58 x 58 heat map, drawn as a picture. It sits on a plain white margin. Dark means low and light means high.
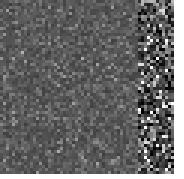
Stripes: none. Grain: fine. Slope: none. Histogram: skewed, a long tail of high values. Seam: vertical, 80% of the way across, the left part calmer.
